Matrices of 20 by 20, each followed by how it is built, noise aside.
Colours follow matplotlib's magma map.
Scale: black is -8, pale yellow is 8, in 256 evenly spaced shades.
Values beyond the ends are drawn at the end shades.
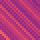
Toeplitz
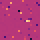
sparse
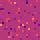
sparse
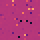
sparse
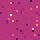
sparse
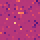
sparse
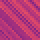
Toeplitz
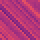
Toeplitz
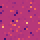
sparse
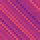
Toeplitz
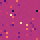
sparse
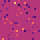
sparse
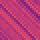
Toeplitz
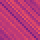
Toeplitz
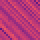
Toeplitz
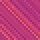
Toeplitz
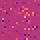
sparse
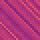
Toeplitz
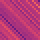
Toeplitz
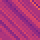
Toeplitz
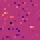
sparse
